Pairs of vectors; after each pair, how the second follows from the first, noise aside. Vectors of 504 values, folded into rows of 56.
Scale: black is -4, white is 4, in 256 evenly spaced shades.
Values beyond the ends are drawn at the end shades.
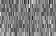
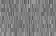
shrunk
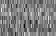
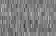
shrunk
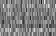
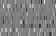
partly zeroed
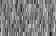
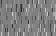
partly zeroed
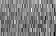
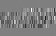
partly zeroed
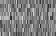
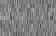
shrunk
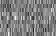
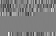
partly zeroed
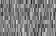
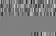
partly zeroed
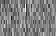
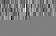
partly zeroed
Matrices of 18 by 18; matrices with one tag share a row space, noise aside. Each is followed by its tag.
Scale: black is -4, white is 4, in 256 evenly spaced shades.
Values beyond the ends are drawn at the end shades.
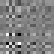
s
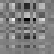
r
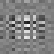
r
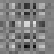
r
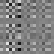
s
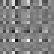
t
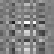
r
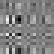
s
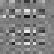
r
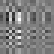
s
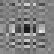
r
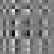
t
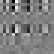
t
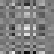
r
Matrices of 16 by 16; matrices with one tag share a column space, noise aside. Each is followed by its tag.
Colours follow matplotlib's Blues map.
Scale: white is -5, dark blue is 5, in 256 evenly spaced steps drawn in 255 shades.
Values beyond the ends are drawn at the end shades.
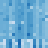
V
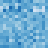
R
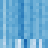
V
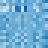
R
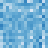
R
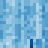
V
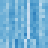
V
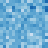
R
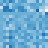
R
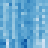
V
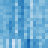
V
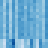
V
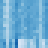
V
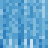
V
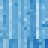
V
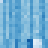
V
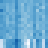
V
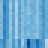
V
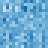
R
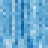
V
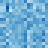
R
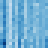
V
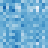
R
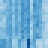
V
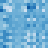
R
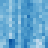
V
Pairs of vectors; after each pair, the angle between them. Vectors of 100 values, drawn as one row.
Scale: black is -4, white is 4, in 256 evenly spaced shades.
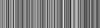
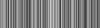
partly aligned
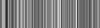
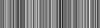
partly opposed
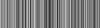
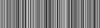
nearly parallel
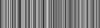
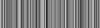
partly opposed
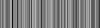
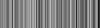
partly aligned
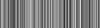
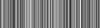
nearly parallel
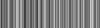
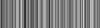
nearly parallel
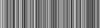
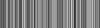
nearly opposite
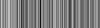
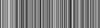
nearly parallel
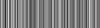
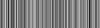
nearly opposite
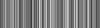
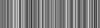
partly aligned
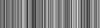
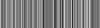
partly opposed
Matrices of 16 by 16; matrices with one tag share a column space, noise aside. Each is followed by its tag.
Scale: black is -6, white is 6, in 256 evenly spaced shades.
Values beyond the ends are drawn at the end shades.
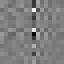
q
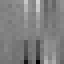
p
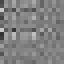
q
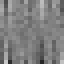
p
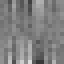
p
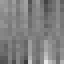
p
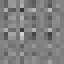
q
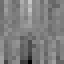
p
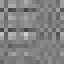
q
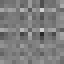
q
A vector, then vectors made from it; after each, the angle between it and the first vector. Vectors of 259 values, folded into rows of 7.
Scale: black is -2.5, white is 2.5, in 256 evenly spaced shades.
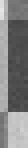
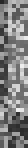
partly opposed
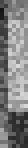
nearly opposite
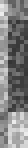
nearly parallel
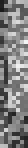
partly opposed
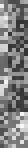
partly aligned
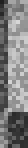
nearly opposite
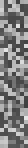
orthogonal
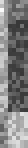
nearly parallel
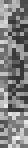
partly aligned
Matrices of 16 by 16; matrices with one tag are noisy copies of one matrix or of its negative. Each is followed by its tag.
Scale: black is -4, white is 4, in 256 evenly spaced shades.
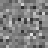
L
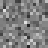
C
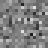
L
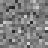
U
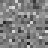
U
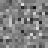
L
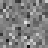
C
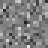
C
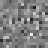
L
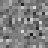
L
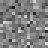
U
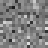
U
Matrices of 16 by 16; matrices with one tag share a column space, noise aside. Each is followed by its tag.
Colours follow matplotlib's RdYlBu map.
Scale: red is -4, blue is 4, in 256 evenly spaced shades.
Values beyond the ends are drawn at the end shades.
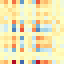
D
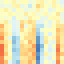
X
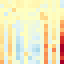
X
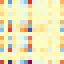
D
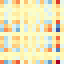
D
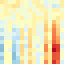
X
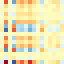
D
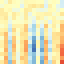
X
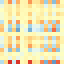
D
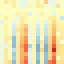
X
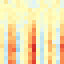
X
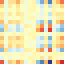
D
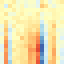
X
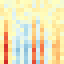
X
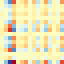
D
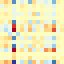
D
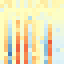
X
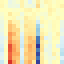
X
